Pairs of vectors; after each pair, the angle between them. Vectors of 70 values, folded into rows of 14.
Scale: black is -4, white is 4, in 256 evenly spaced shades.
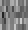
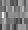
nearly opposite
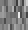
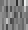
partly aligned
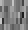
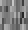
nearly parallel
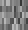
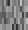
nearly opposite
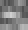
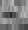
nearly opposite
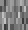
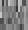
orthogonal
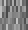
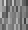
nearly parallel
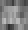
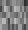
partly aligned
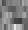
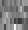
nearly parallel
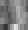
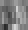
nearly parallel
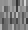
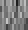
partly aligned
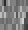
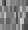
nearly parallel
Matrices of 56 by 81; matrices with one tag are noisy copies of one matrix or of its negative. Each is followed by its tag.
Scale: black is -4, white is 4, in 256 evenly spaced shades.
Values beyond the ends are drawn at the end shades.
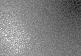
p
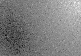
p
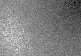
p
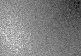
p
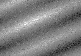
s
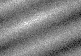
s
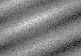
s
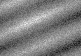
s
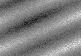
s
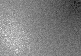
p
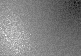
p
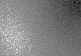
p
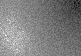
p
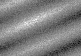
s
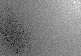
p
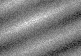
s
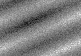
s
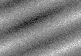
s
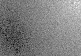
p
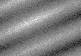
s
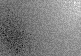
p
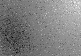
p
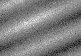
s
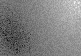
p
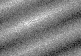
s
